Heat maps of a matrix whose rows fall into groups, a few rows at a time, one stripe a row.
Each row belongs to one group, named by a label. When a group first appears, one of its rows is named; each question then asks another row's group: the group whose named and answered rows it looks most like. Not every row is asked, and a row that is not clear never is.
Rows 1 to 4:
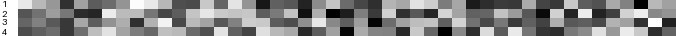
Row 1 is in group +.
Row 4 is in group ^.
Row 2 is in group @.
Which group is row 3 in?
+
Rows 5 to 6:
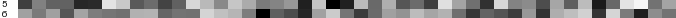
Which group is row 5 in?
@
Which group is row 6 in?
+
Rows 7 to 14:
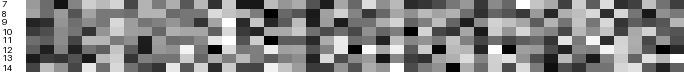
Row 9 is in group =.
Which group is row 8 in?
+
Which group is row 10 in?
^
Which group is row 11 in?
+
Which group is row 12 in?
^
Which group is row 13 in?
@
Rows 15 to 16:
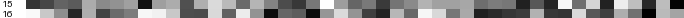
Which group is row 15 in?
+
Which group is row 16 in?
+
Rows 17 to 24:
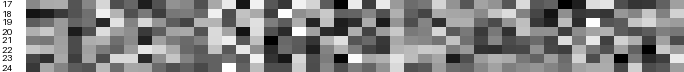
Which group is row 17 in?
=
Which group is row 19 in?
@
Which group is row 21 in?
+
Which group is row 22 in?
+
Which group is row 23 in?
=
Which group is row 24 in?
=
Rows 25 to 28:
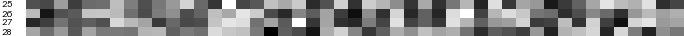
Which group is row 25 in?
^
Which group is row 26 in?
@
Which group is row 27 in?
@
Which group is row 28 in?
+
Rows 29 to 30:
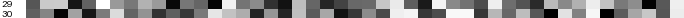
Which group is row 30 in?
@
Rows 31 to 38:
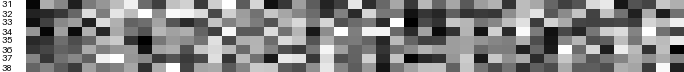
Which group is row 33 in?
@
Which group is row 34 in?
^
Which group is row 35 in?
@
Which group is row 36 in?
+
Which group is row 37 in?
@
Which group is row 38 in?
+
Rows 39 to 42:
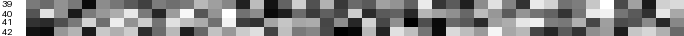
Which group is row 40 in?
=
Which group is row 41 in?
^
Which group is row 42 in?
@
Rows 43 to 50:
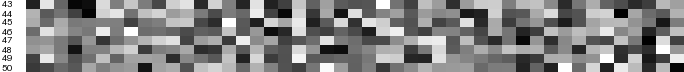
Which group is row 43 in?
=
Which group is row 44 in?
=
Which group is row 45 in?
^
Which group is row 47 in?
+
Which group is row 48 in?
=
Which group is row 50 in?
+
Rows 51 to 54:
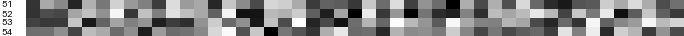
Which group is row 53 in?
@
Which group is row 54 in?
+
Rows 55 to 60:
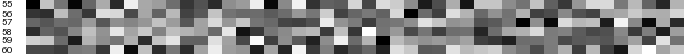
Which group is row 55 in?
=
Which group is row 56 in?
@
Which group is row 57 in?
+
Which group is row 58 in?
^
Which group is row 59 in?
+
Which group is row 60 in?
@
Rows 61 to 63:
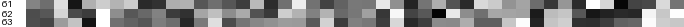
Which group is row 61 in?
=
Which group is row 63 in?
@
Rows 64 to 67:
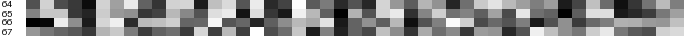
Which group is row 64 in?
=
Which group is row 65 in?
=
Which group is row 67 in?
=
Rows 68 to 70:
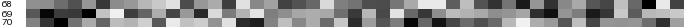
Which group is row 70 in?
^
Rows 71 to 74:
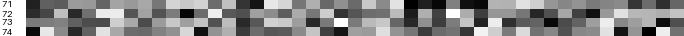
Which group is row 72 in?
@
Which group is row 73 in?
^
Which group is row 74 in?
=
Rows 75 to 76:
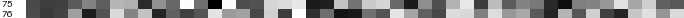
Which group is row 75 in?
^
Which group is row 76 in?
@
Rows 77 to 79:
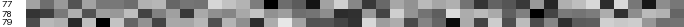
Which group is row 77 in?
+
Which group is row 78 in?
@
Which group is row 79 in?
^
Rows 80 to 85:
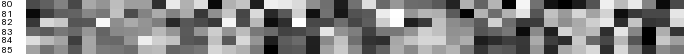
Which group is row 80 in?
^
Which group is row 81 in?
=
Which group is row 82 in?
=
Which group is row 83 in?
+
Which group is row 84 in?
+
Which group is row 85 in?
+
